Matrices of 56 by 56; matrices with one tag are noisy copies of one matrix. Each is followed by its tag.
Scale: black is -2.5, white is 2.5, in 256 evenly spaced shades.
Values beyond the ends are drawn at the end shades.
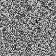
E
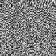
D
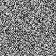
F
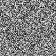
F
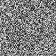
F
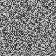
E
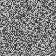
E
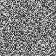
E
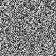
F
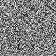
F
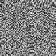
D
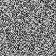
F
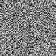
D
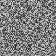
E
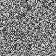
E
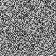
F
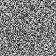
F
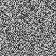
F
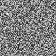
F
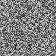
E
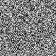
F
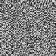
D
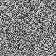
F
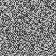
F
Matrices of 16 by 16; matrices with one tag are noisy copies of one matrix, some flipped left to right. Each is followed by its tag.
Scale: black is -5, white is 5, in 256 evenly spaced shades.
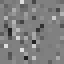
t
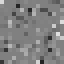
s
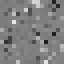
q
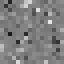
q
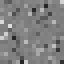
s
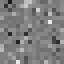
q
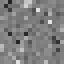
q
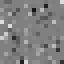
s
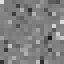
s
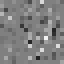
t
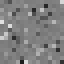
s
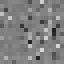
t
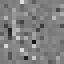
t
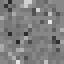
q
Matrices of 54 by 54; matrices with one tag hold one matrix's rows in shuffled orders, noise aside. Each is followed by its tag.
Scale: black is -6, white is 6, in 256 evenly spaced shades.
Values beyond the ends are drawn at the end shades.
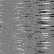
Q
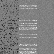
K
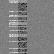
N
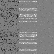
K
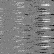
Q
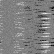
Q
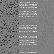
K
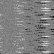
Q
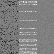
K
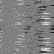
Q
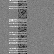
N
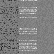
K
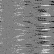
Q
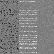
K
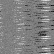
Q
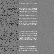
K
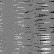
Q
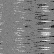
Q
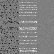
K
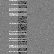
N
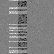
N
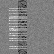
N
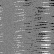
Q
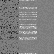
K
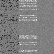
K
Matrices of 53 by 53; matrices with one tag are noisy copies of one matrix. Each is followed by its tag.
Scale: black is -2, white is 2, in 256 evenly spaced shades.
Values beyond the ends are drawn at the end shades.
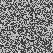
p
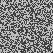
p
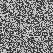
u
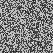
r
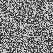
u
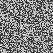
u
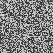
u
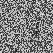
r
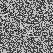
u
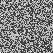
p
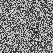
r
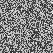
r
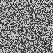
p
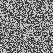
u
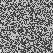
p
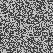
u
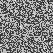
u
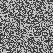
u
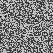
u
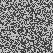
p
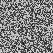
p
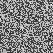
u
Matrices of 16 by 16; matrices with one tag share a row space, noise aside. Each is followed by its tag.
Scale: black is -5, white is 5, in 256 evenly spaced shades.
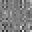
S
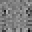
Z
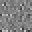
S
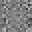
Z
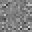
Z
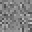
S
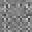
Z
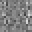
Z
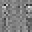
Z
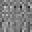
S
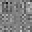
S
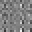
S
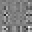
Z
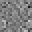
Z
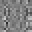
Z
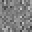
S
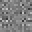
S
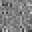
S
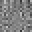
S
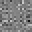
S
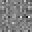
Z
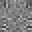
Z
